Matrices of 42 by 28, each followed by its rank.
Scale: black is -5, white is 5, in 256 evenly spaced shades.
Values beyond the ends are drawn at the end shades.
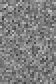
full rank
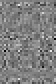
five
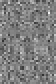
five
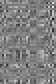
three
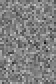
full rank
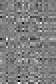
three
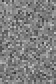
full rank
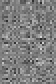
five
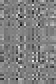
three
